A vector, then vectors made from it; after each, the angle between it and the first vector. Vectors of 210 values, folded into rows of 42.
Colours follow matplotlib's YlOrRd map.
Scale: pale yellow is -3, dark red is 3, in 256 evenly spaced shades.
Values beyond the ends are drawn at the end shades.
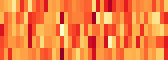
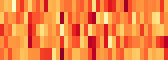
nearly parallel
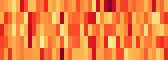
nearly parallel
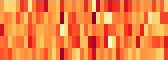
nearly parallel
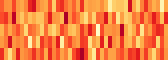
partly opposed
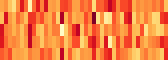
nearly parallel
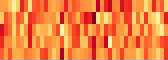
nearly parallel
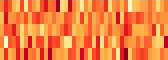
orthogonal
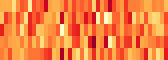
nearly parallel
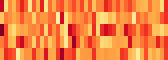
partly aligned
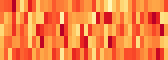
nearly opposite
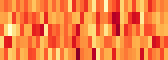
orthogonal
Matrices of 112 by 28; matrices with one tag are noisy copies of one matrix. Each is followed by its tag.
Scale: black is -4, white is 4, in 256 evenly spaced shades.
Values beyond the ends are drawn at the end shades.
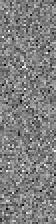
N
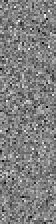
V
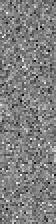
N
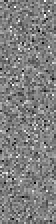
V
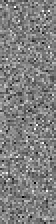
V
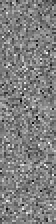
N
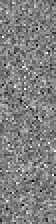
N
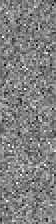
N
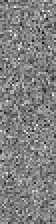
V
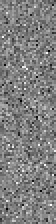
N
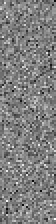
N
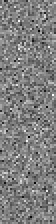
V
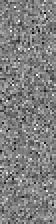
V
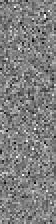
V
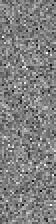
N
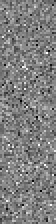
N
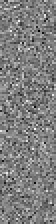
V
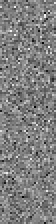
V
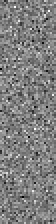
V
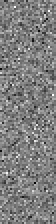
V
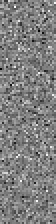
V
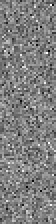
N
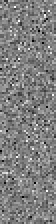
V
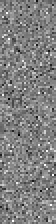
N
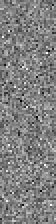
N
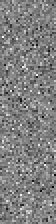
N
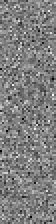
V
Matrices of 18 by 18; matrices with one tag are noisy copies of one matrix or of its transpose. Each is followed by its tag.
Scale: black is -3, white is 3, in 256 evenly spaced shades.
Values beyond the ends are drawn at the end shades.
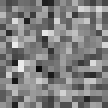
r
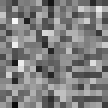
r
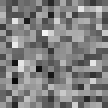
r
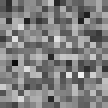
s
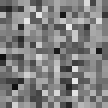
s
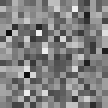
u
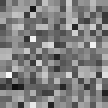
u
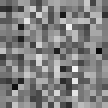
s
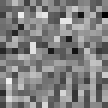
r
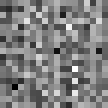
s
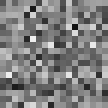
u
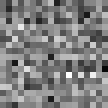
s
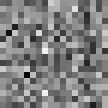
u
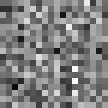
s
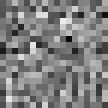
r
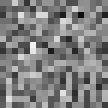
r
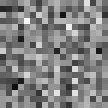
s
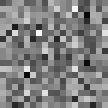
u
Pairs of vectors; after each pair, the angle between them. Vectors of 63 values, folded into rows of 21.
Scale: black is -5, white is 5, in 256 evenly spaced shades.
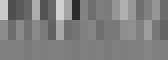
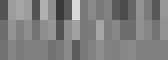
nearly opposite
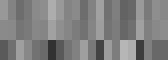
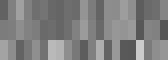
nearly opposite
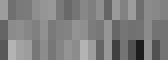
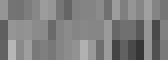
nearly parallel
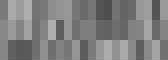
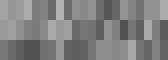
partly aligned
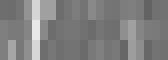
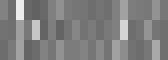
orthogonal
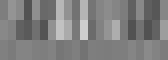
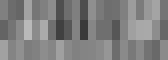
nearly opposite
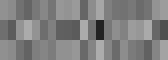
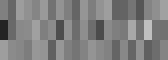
partly aligned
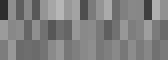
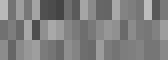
nearly opposite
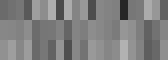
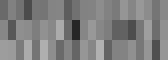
orthogonal
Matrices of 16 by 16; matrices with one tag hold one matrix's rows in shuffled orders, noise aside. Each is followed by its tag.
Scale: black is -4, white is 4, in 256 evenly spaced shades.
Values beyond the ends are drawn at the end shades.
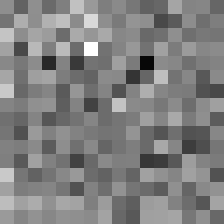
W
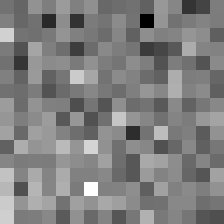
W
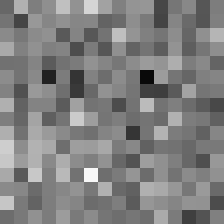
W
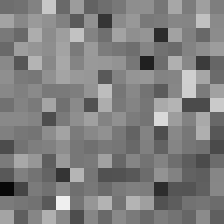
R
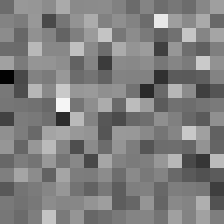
R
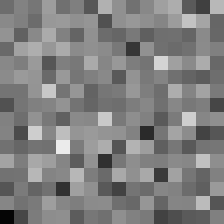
R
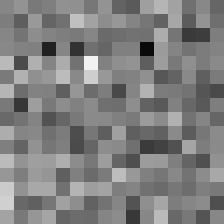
W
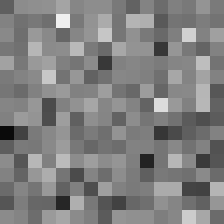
R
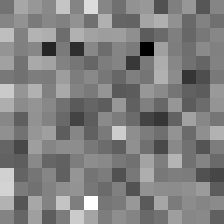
W
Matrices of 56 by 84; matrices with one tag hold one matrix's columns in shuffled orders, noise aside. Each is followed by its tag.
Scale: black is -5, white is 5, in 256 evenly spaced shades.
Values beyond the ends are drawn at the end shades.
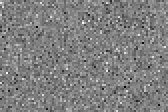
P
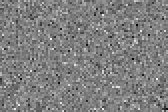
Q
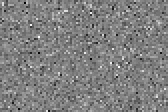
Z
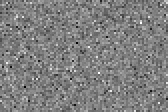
P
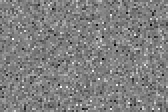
Q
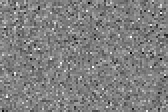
Z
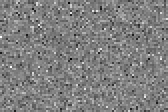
Z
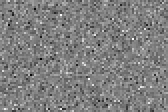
Q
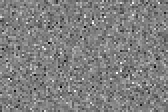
P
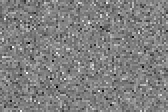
P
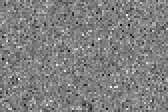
Q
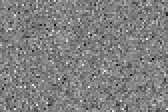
Q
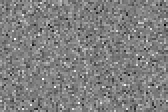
Q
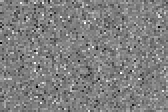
P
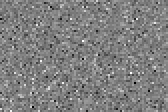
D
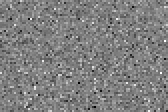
D
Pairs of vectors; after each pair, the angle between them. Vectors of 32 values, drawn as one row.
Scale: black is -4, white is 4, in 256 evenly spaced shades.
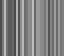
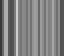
partly aligned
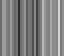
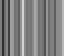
orthogonal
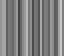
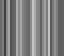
partly opposed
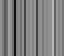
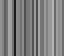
nearly parallel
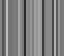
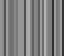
partly aligned
